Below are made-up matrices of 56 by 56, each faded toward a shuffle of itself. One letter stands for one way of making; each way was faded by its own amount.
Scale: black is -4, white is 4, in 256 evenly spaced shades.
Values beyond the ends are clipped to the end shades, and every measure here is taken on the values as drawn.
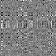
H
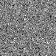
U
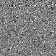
U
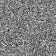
U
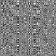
H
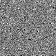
U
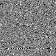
U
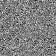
U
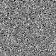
U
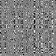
H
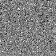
U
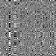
H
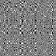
H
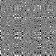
H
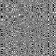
H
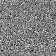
U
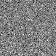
U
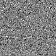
U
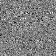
U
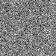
U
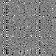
H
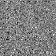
U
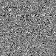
U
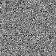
U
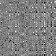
H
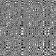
H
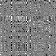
H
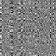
H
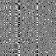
H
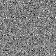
U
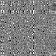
H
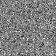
U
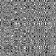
H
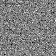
U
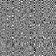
H
